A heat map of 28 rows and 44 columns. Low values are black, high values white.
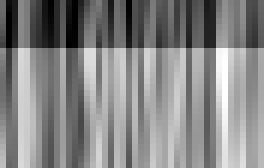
Grain: streaks running down. Seam: horizontal, 30% of the way down, the bottom part higher. Average level on the scale: 50%. Ninth with the lowest average: top left.
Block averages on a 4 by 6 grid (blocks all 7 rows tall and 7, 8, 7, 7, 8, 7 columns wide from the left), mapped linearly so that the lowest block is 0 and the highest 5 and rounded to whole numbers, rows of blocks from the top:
101212 / 334444 / 434445 / 424445
